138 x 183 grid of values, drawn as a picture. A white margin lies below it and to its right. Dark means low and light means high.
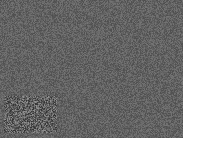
No row or column stands out. There is no overall slope. The bottom left is the roughest part. On average the colour sits 40% of the way up the scale. An odd patch, rougher than its surroundings, sits in the bottom left.
